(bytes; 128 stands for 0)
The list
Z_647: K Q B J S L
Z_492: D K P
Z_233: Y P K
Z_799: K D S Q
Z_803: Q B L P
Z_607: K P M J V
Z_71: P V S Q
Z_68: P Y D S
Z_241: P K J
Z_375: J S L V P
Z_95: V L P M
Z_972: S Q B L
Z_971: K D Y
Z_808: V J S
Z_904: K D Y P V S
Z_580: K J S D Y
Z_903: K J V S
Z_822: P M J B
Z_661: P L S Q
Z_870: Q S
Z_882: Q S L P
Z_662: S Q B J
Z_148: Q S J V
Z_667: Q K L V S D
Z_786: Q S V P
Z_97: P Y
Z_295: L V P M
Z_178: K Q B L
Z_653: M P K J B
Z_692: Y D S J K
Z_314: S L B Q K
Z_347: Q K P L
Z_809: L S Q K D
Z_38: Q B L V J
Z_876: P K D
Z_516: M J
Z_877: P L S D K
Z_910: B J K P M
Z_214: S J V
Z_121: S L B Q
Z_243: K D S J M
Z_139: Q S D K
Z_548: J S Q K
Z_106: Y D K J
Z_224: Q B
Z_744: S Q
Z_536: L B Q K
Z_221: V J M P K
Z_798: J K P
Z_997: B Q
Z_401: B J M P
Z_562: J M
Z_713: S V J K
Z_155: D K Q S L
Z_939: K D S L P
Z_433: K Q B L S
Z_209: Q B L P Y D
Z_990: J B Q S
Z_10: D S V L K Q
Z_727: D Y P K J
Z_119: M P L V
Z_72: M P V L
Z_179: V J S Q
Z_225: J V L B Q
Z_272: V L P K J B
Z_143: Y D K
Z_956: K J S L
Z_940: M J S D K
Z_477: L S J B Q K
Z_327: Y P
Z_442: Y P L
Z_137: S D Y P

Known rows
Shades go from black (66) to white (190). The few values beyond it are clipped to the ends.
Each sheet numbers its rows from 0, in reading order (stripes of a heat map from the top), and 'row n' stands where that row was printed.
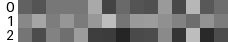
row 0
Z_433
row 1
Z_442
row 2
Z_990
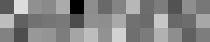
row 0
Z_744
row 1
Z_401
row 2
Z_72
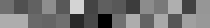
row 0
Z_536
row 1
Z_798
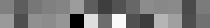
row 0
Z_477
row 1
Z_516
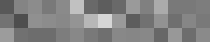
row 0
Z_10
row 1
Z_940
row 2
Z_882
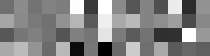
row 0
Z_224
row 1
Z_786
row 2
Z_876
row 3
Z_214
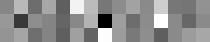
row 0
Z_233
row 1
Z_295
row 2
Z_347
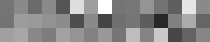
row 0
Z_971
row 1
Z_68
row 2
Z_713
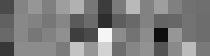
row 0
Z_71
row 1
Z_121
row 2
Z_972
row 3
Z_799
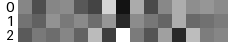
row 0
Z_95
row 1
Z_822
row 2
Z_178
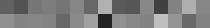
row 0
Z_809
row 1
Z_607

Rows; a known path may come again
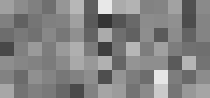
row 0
Z_786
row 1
Z_477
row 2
Z_314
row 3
Z_71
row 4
Z_580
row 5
Z_653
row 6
Z_910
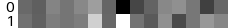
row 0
Z_225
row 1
Z_667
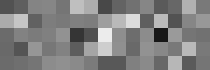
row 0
Z_877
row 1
Z_327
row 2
Z_972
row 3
Z_243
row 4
Z_548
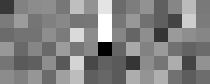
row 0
Z_799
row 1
Z_106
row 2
Z_139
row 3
Z_375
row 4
Z_536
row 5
Z_903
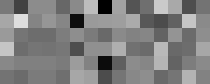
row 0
Z_119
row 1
Z_137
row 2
Z_882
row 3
Z_401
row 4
Z_272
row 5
Z_939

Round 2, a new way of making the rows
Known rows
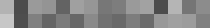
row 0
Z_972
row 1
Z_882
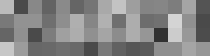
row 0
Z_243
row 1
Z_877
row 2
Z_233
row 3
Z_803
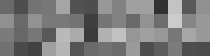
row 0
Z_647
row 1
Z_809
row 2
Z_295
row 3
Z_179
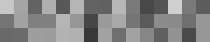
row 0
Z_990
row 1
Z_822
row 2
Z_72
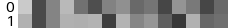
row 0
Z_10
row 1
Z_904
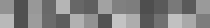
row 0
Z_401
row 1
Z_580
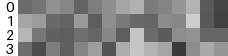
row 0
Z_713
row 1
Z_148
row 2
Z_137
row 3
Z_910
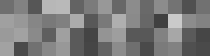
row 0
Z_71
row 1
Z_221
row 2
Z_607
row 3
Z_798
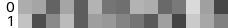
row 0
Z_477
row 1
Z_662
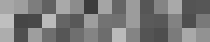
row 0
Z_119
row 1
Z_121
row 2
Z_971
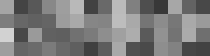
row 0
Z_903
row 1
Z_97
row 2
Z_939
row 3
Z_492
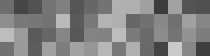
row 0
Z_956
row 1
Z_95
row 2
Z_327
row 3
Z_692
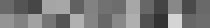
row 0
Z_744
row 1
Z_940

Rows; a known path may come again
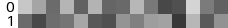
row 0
Z_990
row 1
Z_647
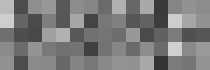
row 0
Z_178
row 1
Z_433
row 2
Z_179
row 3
Z_809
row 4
Z_155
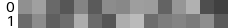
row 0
Z_214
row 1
Z_562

